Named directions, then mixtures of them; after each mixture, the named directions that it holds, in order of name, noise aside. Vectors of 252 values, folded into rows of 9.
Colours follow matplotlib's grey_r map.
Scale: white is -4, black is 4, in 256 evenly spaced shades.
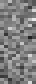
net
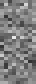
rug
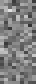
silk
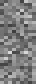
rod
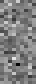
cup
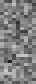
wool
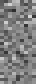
cup, rod, silk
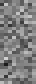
rod, rug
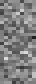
net, rod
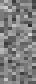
cup, silk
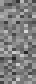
cup, rod, silk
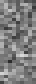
silk, wool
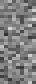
net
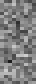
wool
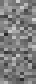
cup, net, rug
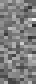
net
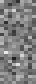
cup, silk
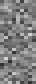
cup, rod, silk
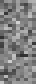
silk, wool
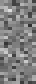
silk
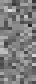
silk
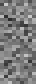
rod, rug, wool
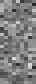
cup, net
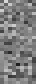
cup, net, rod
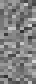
net, wool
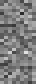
rod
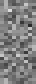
cup, rug, silk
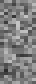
wool
